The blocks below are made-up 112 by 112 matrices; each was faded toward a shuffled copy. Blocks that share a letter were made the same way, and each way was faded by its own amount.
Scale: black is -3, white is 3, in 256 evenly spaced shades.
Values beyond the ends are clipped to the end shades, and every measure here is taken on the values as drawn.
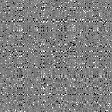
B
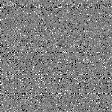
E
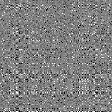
B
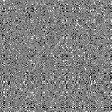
B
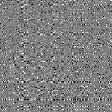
B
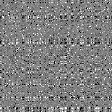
B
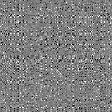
B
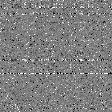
E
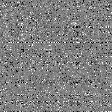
E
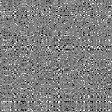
B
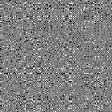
B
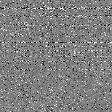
E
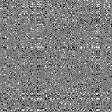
B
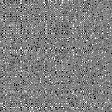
B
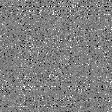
E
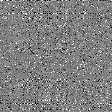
E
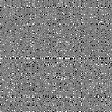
B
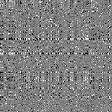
B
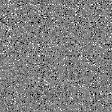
E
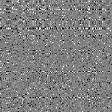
B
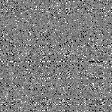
E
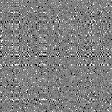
B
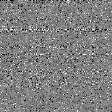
E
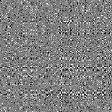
B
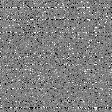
E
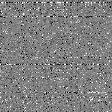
E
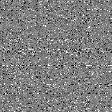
E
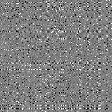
B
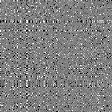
B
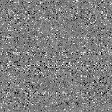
E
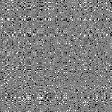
B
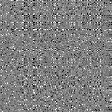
B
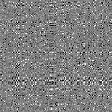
B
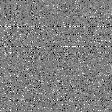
E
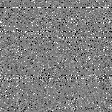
E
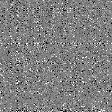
E
